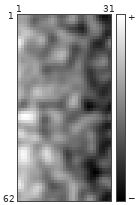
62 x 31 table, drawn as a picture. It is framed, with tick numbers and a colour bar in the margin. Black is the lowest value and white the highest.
Ninth with the highest average: bottom left. Grain: blotchy. Lone odd cells: none. Slope: up to the left.
